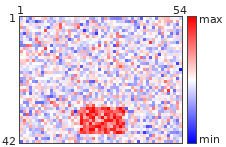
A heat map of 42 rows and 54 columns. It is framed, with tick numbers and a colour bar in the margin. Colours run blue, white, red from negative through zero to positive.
No row or column stands out. On average the colour sits 50% of the way up the scale. An odd patch, higher than its surroundings, sits in the bottom middle. The bottom middle is the ninth with the highest average. Neither half mirrors the other. No regular stripes run through it.
